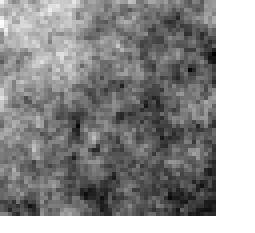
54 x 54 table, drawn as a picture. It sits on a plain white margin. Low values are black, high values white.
No regular stripes run through it. The bottom right is the ninth with the lowest average. The texture is blotchy. There is an overall slope up to the top left. The top left is the ninth with the highest average. The halves do not mirror each other.
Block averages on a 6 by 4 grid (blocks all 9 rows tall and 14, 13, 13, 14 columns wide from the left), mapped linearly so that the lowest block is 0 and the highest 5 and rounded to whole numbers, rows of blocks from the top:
5 4 3 2 | 4 4 2 1 | 3 2 2 2 | 3 2 1 1 | 2 2 1 1 | 2 1 1 0
